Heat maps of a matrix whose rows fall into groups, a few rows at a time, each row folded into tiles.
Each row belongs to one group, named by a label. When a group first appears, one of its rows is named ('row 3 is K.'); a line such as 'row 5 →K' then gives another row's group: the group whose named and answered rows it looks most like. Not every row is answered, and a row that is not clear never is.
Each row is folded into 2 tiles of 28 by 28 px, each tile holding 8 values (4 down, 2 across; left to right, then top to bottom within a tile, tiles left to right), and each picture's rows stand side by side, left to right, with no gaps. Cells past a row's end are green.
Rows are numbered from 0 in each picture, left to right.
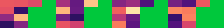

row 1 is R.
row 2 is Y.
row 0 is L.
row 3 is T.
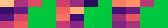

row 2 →L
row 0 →L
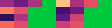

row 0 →T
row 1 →L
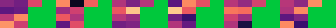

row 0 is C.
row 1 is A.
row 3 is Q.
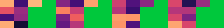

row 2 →C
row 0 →R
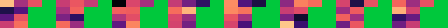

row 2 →T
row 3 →Y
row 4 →Y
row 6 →A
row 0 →L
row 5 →Q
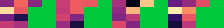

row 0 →Q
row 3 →T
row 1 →Q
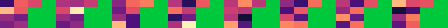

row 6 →A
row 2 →Q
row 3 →T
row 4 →Q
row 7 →L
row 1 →Y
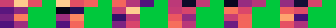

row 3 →A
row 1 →L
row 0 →L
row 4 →T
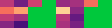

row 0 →Y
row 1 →R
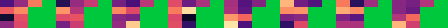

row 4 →C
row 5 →Y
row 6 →Y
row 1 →T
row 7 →C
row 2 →T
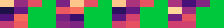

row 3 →T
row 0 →L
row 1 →Q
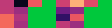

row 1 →L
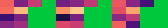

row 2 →Y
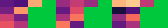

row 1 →C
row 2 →L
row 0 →A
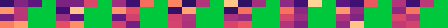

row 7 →A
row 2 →R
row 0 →T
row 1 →A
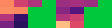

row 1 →C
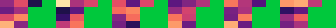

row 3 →C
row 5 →L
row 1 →L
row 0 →C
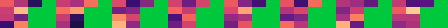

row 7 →Y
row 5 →R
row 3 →T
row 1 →Q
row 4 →Y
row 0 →Y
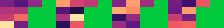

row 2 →Q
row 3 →A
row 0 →C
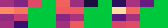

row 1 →Y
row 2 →T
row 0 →R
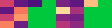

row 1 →R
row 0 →C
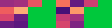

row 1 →A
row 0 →Q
